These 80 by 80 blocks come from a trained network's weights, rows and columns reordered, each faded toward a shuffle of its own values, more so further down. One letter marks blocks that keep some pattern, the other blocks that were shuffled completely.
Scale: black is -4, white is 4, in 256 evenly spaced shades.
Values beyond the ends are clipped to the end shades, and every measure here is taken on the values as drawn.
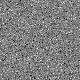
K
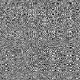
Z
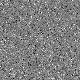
K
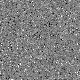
K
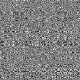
Z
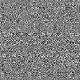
Z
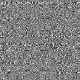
Z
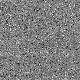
K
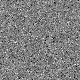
K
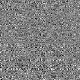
Z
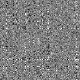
Z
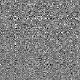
Z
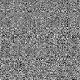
Z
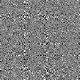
Z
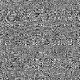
Z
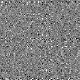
Z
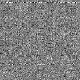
Z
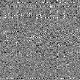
Z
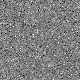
K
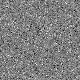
K
